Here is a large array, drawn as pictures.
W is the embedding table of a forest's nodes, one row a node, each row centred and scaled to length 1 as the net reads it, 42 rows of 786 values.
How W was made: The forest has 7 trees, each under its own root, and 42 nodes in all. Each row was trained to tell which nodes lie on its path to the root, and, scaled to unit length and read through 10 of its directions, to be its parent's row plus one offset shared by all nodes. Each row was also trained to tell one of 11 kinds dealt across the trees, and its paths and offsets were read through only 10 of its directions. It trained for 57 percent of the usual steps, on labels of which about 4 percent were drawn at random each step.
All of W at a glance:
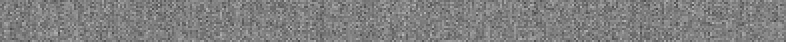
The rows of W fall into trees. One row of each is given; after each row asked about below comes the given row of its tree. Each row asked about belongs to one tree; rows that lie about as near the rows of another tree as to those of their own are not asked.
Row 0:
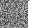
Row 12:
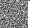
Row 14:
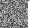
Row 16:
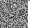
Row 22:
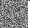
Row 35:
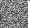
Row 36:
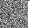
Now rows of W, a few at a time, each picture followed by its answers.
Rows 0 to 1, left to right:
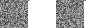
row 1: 12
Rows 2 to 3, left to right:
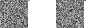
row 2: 14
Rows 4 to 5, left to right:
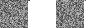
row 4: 36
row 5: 36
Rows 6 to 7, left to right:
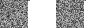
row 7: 12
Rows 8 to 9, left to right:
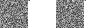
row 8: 22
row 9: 35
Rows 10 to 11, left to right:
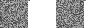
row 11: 16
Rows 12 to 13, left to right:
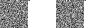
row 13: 12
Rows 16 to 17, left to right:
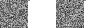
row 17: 36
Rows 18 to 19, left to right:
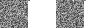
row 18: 12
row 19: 0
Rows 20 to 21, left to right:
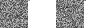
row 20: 14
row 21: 12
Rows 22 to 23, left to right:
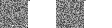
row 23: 0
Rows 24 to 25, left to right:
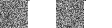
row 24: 0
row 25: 12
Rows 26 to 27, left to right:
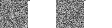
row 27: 14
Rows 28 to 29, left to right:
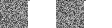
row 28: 0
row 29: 36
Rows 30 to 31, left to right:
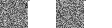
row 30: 14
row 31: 35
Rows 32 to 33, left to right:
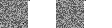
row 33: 35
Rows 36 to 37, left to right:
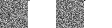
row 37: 16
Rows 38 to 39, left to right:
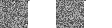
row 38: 0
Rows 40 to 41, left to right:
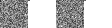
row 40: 14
